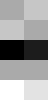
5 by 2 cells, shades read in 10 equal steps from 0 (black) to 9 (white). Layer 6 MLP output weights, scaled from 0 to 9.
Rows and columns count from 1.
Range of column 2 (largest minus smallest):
7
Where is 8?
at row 5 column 2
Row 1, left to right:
6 7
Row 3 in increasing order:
0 1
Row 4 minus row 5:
-3 -2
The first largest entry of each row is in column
2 1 2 1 1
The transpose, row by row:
6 7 0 6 9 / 7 6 1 6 8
